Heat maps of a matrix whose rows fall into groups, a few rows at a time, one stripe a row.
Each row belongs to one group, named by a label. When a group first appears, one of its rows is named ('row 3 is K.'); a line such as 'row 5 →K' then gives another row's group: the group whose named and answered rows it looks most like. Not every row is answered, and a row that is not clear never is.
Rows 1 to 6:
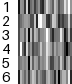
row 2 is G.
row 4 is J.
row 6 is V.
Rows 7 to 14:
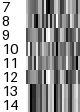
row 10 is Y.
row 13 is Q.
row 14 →Q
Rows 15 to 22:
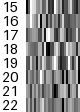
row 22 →V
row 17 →G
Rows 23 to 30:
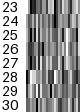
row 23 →Q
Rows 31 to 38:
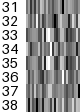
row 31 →V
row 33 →G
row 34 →Y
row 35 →G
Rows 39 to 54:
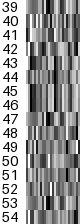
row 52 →Y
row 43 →Q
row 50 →J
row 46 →Q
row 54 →J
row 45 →Q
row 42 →J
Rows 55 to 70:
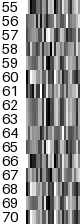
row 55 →Q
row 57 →G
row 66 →Q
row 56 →Y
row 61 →V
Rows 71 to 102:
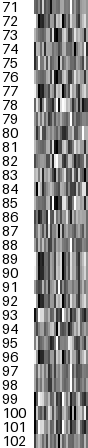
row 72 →Q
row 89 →Q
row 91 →Y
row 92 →Q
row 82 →G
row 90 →Q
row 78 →J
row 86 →V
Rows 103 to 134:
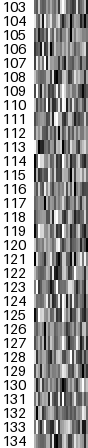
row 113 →Q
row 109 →J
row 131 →Y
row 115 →V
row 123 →J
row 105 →V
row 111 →G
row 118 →G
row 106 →V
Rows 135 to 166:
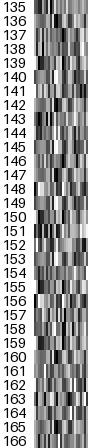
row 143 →V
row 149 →G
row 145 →G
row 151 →V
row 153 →G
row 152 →J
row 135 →V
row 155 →Q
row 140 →G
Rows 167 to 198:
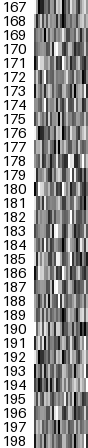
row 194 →V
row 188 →Y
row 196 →G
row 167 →Q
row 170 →G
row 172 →J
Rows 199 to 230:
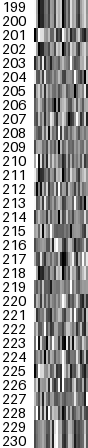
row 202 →Q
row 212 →Y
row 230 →G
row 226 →Y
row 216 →G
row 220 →J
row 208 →Y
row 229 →G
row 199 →Q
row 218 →Q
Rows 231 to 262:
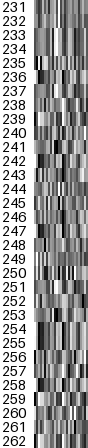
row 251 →G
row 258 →Q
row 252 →J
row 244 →Y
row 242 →Q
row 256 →V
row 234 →G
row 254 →Q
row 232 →Y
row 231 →Y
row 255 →Q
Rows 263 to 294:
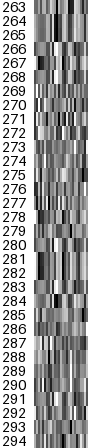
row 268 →G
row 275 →J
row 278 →Q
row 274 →J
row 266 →G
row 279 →V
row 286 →V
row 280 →G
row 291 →G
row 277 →Y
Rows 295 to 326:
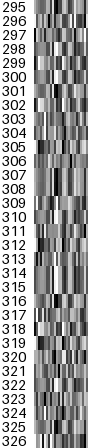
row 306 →V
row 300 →G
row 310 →G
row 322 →G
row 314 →G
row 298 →G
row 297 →V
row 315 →G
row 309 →J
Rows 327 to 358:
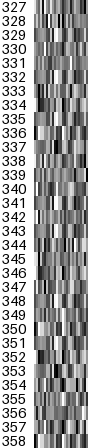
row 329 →G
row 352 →Q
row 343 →G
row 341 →G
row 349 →J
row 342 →Y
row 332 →G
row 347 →J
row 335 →G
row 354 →J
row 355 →J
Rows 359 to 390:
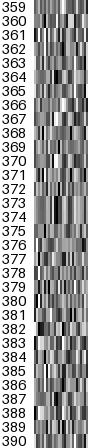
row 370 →G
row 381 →V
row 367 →G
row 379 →Y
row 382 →Q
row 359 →J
